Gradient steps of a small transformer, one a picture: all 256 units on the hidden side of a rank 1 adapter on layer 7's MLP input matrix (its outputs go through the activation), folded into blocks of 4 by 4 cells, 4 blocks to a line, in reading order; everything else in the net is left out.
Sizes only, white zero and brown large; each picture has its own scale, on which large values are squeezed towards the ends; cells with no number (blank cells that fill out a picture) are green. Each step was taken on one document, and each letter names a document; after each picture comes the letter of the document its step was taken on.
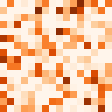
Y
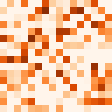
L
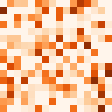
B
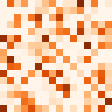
B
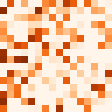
L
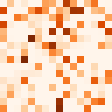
L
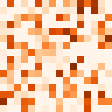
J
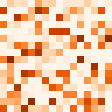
J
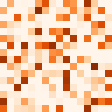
J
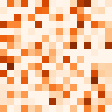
B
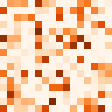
Y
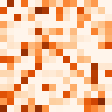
J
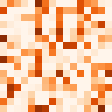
B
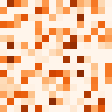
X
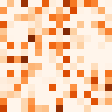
L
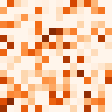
X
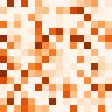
B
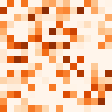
L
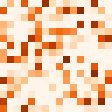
L
